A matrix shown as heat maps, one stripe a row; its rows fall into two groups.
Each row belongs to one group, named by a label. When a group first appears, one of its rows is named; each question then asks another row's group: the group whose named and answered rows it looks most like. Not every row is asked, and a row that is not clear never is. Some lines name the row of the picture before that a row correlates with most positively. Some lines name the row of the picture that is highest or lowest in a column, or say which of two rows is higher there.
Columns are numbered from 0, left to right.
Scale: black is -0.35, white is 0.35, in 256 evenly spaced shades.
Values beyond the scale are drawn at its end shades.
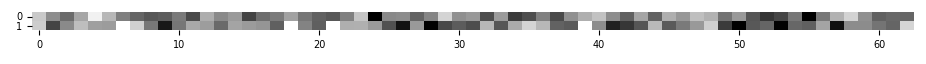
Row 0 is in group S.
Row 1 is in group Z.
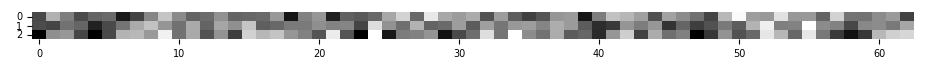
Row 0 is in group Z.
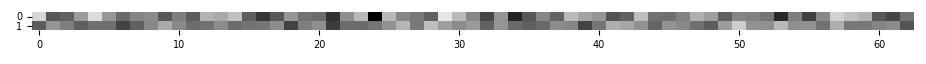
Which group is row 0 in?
S
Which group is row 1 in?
Z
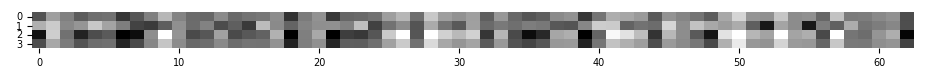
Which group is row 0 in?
Z
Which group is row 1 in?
S
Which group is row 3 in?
Z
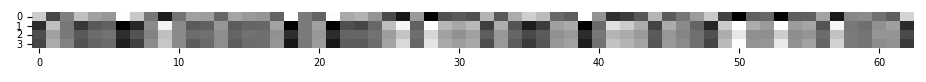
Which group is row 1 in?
Z
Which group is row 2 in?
Z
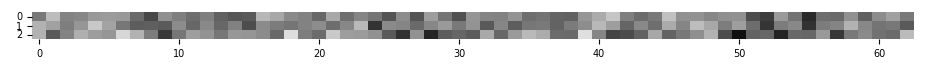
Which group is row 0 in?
S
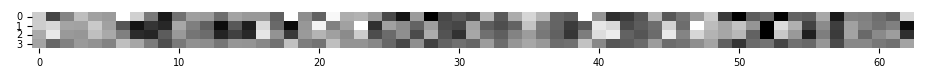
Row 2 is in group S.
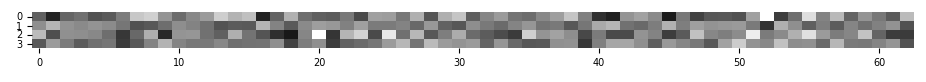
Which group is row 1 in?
S
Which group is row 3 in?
Z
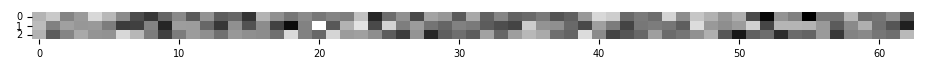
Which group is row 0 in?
S
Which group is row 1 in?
S
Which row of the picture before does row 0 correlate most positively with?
1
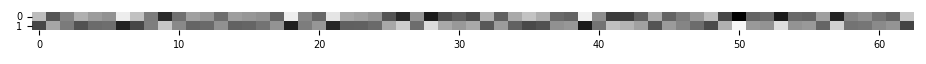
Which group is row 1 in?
Z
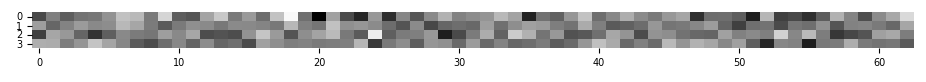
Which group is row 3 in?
S
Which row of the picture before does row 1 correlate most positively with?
0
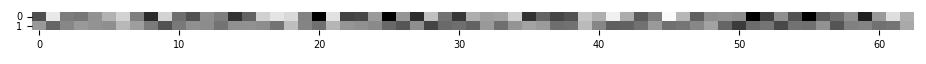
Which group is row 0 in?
S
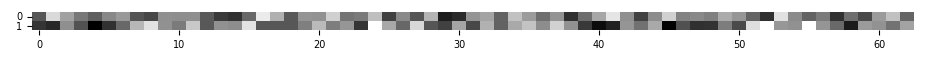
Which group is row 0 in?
S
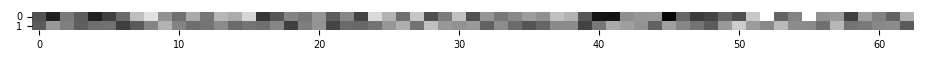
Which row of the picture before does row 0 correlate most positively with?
1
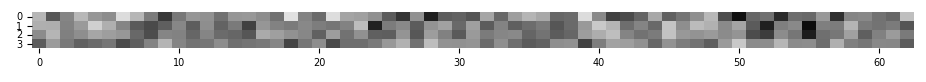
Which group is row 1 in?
S
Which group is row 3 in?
Z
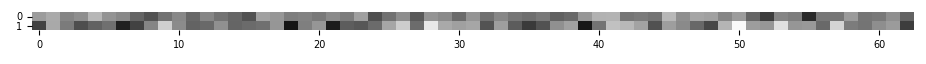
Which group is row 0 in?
S
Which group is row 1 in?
Z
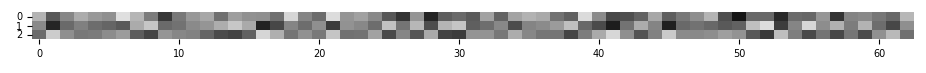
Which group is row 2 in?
S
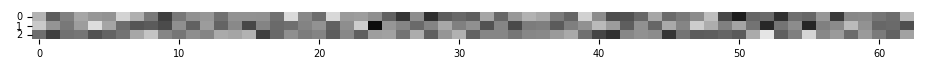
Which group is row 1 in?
S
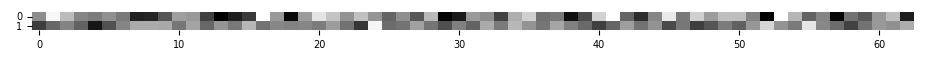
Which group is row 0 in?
S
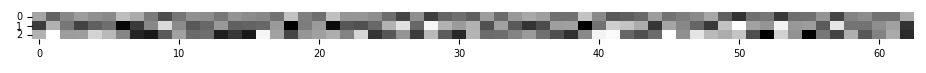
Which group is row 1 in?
Z
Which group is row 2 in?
S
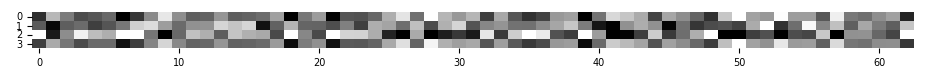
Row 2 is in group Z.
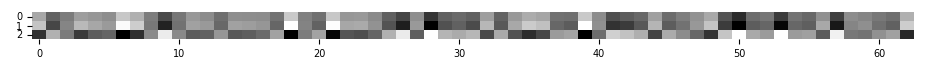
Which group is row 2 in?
Z
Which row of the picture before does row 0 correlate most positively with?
2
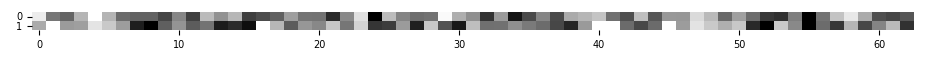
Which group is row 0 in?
S
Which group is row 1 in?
S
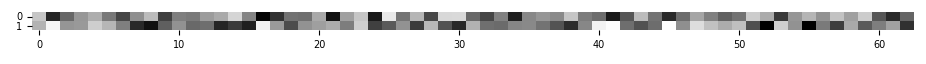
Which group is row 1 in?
S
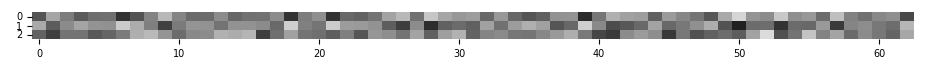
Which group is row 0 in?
Z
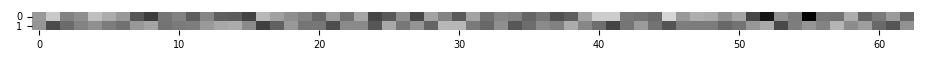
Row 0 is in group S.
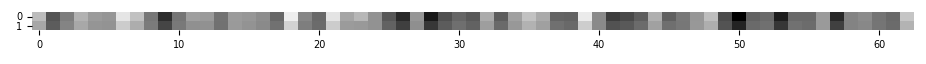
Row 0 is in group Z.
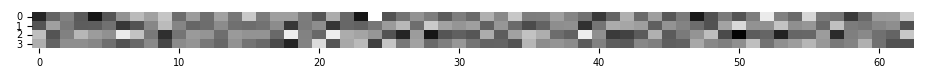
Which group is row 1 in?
Z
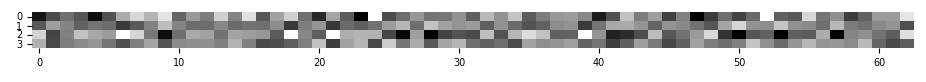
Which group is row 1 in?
Z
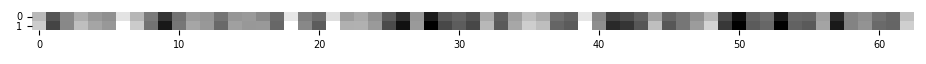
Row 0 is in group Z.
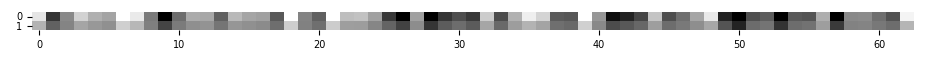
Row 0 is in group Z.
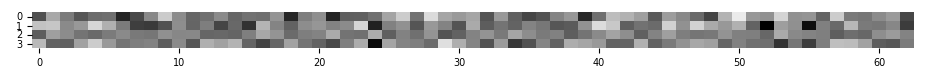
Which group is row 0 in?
Z
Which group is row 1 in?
S
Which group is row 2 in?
S
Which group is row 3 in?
S
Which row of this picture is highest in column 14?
3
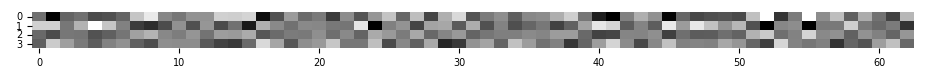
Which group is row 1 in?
S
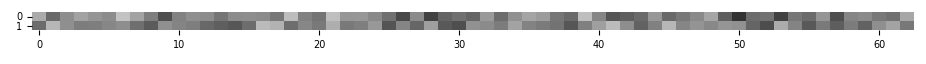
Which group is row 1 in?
S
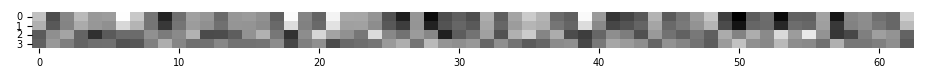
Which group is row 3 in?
Z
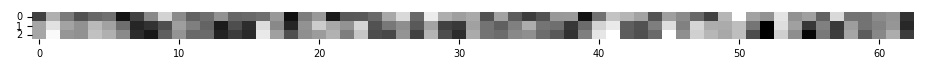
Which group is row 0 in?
Z
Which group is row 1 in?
S
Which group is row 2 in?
S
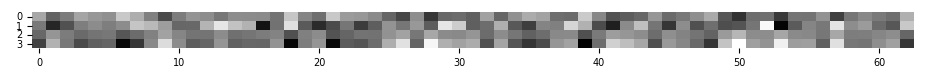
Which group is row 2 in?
Z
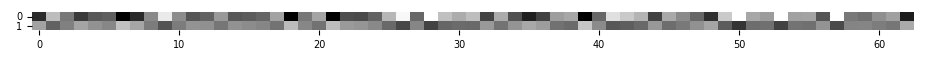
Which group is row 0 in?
Z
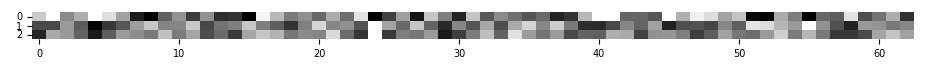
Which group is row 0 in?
S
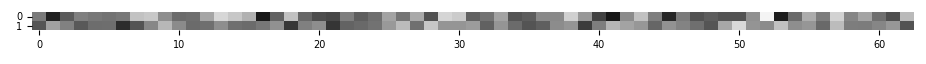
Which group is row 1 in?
Z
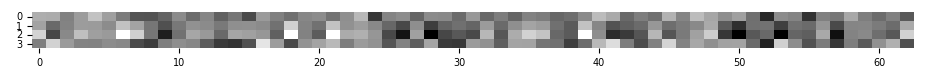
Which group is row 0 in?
S
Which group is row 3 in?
S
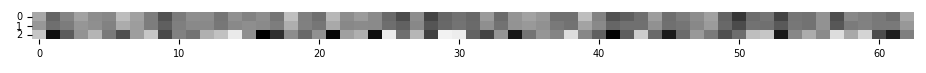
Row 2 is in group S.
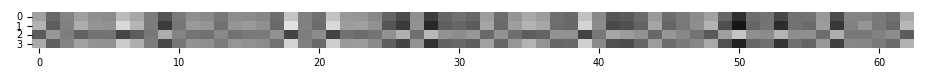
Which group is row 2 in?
Z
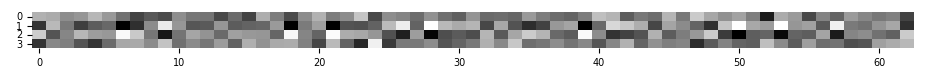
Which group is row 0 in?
S
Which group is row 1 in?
Z
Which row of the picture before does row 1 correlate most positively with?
2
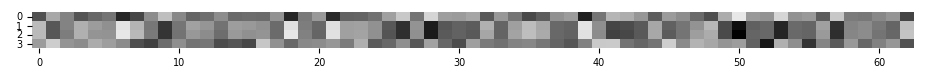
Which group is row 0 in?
Z
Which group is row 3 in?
S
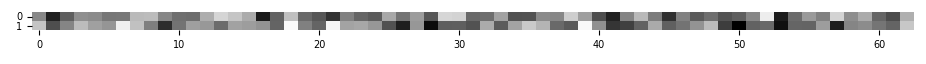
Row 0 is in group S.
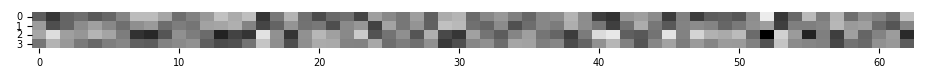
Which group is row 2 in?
S
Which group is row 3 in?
S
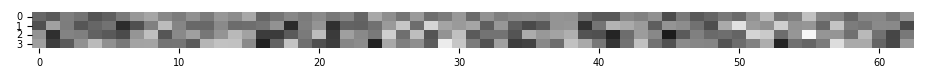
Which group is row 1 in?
Z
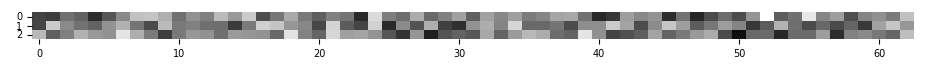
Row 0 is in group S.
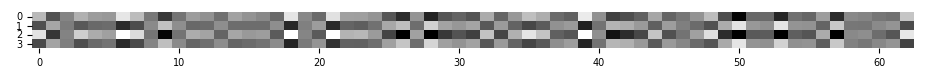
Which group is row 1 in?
Z
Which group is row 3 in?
Z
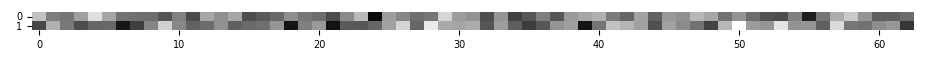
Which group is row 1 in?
Z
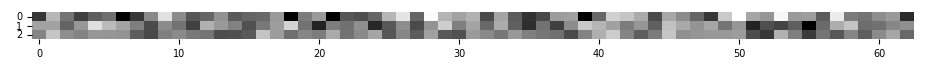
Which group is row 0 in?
Z
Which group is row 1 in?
S
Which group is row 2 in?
S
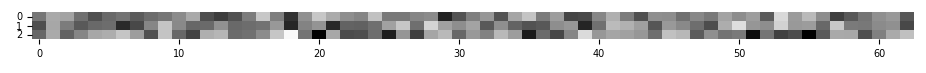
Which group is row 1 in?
Z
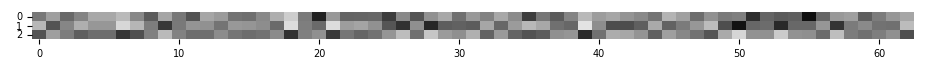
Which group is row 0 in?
S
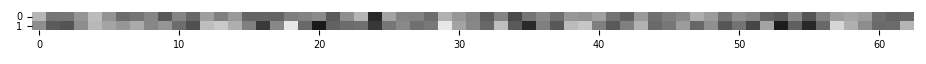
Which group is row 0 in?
S
